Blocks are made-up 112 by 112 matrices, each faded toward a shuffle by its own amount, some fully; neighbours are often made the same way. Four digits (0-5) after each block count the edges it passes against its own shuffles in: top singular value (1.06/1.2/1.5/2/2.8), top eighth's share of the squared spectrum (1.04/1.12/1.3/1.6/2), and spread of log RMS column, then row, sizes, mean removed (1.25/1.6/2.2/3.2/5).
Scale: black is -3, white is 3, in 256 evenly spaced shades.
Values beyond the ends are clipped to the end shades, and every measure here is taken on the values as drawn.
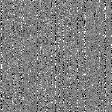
2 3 4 0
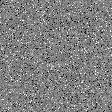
0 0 0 0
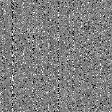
2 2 3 0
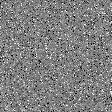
0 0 1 0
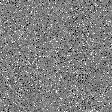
0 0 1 0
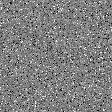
0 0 0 0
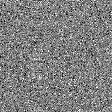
3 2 0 0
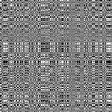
5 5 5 5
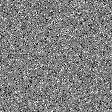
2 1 0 0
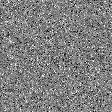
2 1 0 0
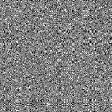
4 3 2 2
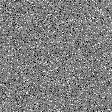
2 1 0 0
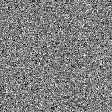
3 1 0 0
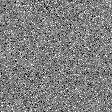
0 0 0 0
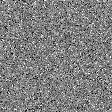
0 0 0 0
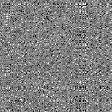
5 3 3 2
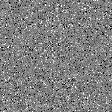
3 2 1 1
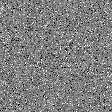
2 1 0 0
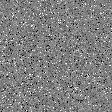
2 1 0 1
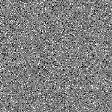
4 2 1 1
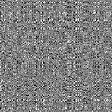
5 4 3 3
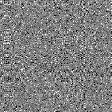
4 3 2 2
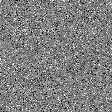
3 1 0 0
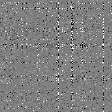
3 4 3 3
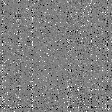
2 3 3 2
